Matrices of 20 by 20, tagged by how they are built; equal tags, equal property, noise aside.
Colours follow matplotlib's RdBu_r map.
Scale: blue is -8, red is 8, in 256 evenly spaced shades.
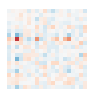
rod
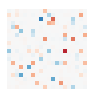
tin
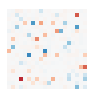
tin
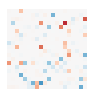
tin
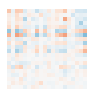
rod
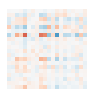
rod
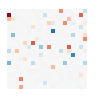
tin
